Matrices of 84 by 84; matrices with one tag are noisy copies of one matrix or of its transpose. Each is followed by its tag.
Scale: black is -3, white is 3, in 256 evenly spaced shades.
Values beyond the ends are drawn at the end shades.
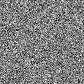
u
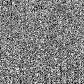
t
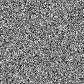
u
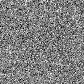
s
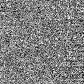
t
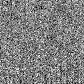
t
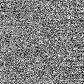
t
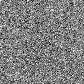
s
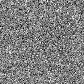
s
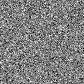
u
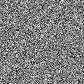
u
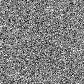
s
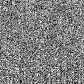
t
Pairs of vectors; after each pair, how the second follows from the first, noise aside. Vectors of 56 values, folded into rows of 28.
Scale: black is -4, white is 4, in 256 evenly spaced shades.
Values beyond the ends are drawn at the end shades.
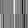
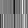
negated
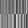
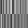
reversed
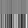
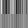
reversed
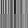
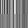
negated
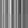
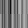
negated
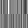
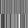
reversed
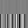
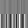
negated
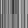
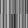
reversed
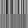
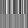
negated
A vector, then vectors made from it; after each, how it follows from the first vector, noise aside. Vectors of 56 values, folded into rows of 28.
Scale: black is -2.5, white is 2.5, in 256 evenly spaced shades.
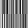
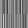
shrunk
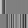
partly zeroed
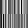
negated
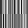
negated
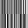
reversed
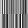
wrapped around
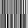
reversed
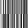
wrapped around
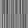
shrunk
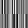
wrapped around
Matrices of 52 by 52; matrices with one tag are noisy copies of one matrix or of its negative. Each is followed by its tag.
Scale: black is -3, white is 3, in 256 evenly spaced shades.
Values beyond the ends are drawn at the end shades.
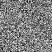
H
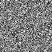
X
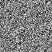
X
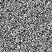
X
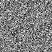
X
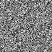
X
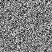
X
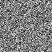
X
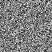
X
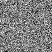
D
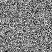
D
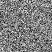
H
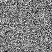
D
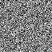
X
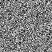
X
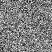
H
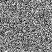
D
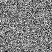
D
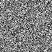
X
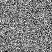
D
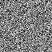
X
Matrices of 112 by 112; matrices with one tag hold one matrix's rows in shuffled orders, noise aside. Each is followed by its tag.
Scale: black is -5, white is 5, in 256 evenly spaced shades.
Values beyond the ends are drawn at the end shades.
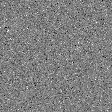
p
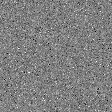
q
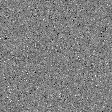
p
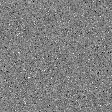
q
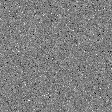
q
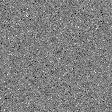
p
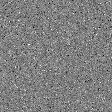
q
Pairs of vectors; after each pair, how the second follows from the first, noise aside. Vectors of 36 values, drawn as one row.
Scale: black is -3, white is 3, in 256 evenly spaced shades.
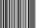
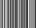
negated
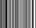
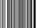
negated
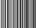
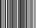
sign-scrambled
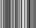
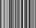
sign-scrambled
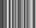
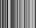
sign-scrambled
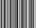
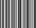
negated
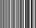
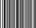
shuffled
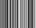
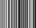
negated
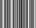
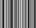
negated
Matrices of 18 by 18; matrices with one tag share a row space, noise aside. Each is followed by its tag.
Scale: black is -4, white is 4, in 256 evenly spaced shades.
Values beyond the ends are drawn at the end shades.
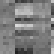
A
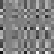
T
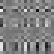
T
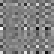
T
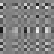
T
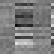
A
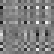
T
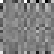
T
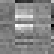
A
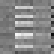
A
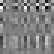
T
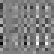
T
